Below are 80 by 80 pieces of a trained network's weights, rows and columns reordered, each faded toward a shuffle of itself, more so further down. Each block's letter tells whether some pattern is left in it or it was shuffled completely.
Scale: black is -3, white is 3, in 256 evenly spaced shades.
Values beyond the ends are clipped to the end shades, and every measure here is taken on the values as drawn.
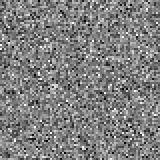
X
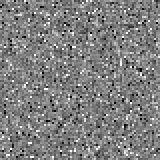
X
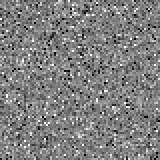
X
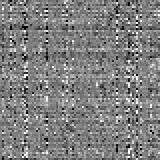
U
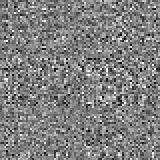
U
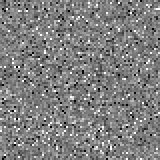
X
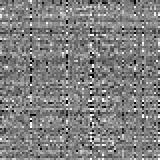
U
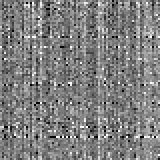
U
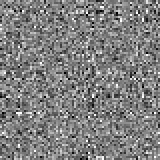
U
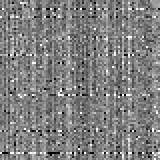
U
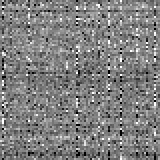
U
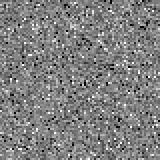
X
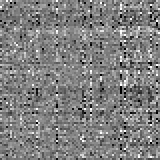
U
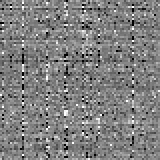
U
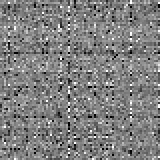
U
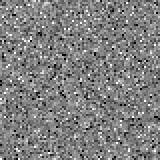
X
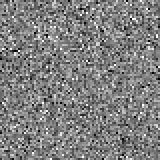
X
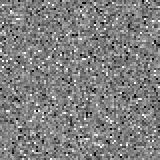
X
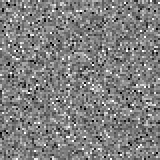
X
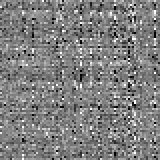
U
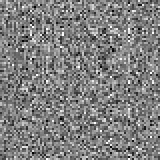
U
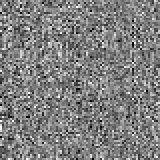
U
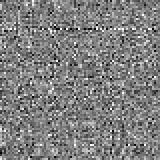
U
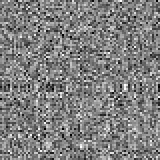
U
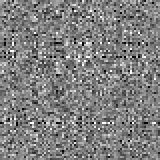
U
